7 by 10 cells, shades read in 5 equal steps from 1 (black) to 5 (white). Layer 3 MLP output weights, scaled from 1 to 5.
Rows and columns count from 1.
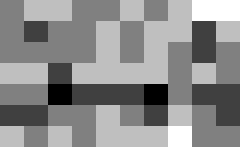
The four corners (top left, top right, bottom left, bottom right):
3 5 4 3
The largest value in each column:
4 4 4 4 4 4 4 5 5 5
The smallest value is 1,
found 2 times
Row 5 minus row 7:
-1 0 -3 -1 -2 -2 -3 -2 -1 -1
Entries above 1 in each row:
10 10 10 10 8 10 10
